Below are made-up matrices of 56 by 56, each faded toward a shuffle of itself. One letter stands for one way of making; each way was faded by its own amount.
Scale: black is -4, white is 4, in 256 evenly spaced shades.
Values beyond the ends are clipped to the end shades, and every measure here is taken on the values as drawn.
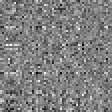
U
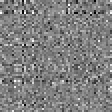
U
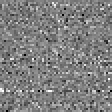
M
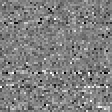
M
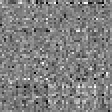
U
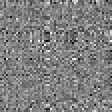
U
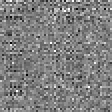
U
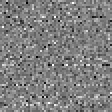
M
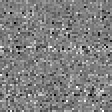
M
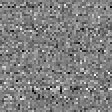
M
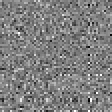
U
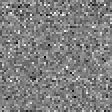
M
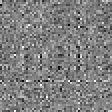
U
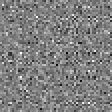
U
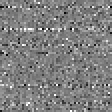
M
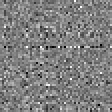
U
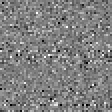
M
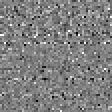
M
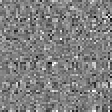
U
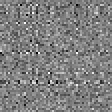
U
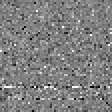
M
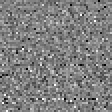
M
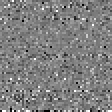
M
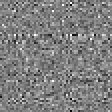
U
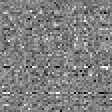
U
